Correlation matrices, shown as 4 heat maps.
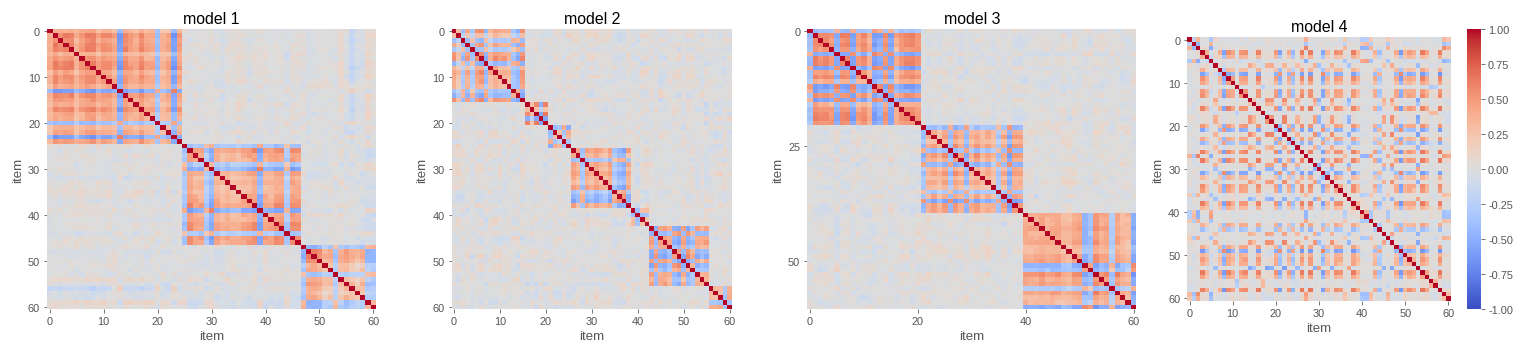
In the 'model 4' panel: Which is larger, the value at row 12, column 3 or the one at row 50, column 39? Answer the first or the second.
the first
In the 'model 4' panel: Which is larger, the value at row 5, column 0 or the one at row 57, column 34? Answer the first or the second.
the second
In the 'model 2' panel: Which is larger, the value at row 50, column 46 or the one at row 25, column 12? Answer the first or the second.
the first
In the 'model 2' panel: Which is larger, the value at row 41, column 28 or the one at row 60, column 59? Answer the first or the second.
the first
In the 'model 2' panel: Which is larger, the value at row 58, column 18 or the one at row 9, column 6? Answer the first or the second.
the second
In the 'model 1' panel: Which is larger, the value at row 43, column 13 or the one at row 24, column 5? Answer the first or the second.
the second
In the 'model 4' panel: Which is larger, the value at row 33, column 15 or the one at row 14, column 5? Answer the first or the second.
the first
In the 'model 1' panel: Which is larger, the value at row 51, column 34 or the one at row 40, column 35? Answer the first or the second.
the second
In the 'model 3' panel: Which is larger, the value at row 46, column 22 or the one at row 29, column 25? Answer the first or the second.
the first
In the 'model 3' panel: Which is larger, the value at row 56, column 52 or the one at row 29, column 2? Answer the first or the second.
the first
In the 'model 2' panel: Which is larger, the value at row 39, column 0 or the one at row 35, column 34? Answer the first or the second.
the first
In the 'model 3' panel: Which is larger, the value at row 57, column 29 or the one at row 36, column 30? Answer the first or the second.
the second
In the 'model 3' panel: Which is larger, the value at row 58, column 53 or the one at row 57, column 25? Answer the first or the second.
the first
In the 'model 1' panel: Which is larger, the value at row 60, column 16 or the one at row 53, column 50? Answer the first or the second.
the first
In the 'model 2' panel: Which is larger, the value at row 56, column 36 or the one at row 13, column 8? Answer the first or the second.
the first
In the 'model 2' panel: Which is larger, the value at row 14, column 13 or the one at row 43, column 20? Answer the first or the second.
the first
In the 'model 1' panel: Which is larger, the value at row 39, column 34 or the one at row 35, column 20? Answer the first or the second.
the second
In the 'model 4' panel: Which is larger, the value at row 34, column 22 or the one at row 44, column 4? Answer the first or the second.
the first
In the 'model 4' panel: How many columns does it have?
61
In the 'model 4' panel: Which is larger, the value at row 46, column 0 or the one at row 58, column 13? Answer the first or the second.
the second
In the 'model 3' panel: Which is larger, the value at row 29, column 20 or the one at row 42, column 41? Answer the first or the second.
the second
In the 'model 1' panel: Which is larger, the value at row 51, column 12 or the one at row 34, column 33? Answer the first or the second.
the second
